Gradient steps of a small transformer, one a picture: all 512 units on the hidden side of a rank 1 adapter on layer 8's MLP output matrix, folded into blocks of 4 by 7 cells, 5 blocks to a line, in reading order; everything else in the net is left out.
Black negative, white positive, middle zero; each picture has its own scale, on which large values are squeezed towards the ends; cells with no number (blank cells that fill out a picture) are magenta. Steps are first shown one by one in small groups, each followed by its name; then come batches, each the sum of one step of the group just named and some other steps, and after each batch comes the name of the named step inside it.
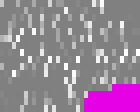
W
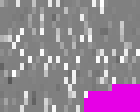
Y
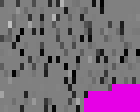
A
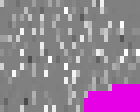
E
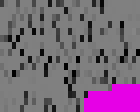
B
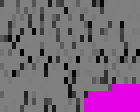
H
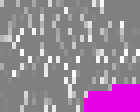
W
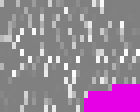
W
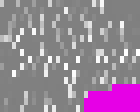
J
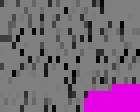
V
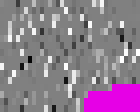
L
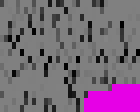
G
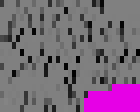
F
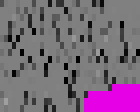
J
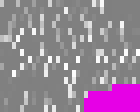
J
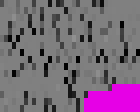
G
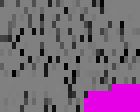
V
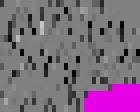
F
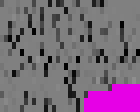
G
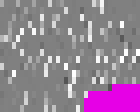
L
